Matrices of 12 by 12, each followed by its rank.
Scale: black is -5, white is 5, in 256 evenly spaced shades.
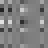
one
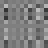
one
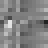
two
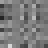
two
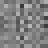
two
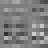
two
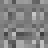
two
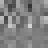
two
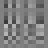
one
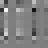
one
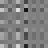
one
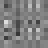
two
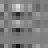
one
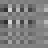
one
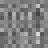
two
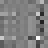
two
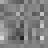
two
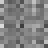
two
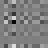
one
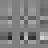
one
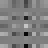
one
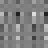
one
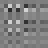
one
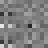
two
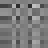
one
